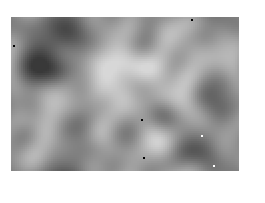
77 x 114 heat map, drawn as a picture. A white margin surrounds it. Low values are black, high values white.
Ninth with the lowest average: top left. Stripes: none. Odd rows or columns: none. Grain: smooth. Lone odd cells: 6, 2 higher and 4 lower than their neighbours. Ninth with the highest average: centre. Mirror symmetry: none.
